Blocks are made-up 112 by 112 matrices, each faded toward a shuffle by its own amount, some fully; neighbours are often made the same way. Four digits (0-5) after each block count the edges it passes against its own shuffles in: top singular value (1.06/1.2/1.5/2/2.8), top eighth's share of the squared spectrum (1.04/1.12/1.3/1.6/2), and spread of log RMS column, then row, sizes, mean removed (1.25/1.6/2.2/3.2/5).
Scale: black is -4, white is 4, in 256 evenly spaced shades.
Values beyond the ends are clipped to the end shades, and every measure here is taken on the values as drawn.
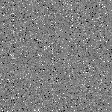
3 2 1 0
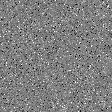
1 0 0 0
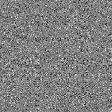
4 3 1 2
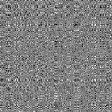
5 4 3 3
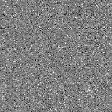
4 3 2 2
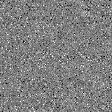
3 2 1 1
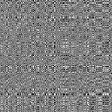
5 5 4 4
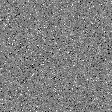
0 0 0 0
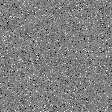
0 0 0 0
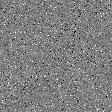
0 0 0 0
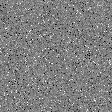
0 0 0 0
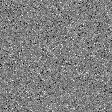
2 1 0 0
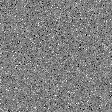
0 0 0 0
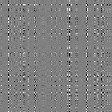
5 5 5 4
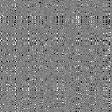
5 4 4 3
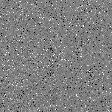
3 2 1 0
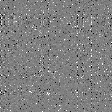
4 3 2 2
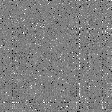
4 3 2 1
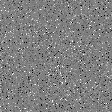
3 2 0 0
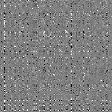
5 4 3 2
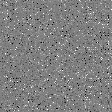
3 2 1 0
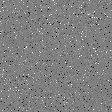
0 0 0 0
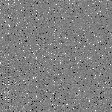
3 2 1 0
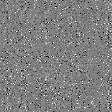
4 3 2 1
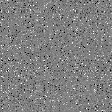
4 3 1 1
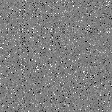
3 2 1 1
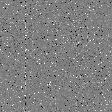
3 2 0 0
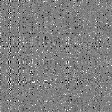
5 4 3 2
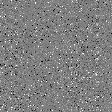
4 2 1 1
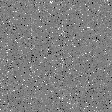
2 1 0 0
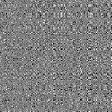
5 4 3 3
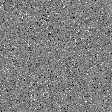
2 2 0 0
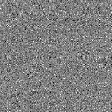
4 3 2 2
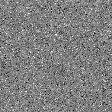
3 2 0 0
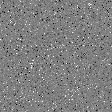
2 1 0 0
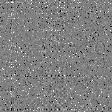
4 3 1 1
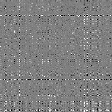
5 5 3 3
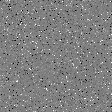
1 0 0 0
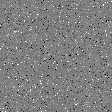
0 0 0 0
